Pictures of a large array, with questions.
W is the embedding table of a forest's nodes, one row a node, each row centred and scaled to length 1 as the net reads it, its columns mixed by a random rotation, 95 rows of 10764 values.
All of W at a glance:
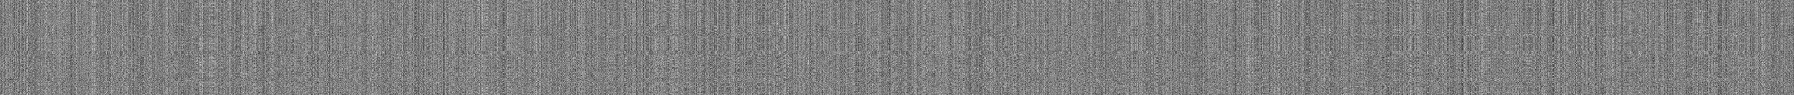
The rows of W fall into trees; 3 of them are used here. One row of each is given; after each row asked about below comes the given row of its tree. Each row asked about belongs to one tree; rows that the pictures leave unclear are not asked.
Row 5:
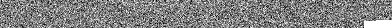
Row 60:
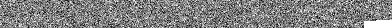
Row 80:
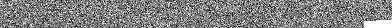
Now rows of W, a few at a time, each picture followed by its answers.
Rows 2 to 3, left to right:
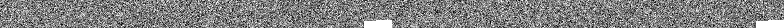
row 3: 60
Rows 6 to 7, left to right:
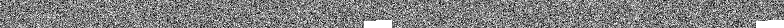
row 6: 60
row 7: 5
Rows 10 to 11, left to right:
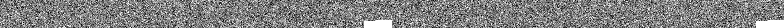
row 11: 80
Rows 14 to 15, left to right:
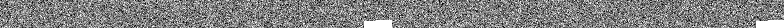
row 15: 5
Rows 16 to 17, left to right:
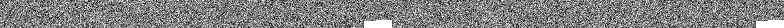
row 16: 5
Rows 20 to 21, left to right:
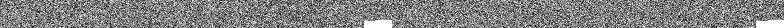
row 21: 5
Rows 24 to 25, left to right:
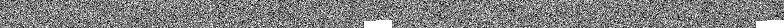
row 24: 5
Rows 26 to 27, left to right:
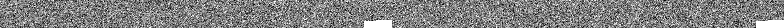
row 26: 80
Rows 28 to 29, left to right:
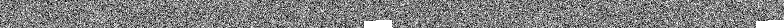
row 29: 80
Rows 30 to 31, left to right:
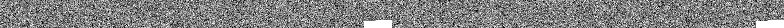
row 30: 80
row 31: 5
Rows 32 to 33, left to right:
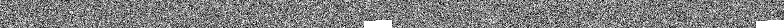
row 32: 80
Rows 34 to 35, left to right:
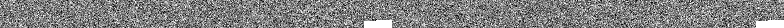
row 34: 60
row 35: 80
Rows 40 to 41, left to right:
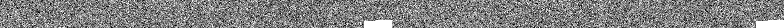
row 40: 5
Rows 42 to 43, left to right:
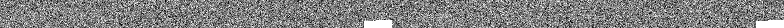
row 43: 60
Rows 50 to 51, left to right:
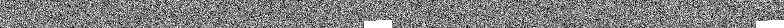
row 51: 80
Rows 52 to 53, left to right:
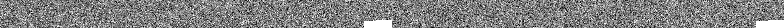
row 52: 80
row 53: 80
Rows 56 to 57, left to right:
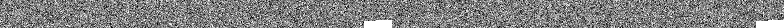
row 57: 60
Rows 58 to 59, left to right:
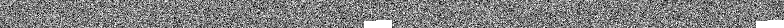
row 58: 60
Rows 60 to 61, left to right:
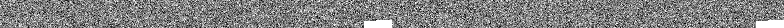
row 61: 60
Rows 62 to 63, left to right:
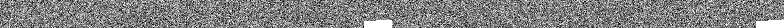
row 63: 60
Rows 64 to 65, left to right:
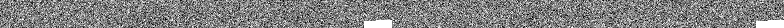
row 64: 5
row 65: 5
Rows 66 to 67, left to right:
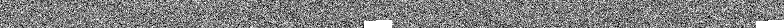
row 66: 5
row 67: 60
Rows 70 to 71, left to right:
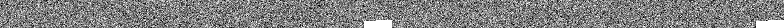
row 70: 5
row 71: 5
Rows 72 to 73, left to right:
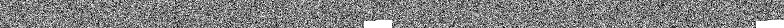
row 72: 60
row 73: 5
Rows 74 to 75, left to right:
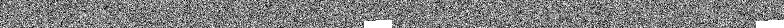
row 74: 5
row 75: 60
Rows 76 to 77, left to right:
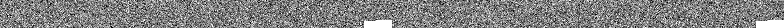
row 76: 5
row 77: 5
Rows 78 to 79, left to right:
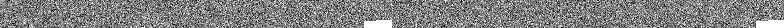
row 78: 80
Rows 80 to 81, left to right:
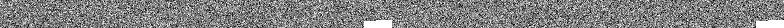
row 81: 5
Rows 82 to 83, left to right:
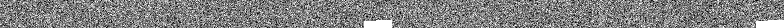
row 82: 60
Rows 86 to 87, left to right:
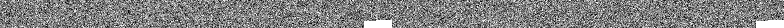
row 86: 60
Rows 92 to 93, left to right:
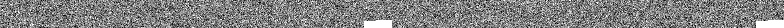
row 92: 80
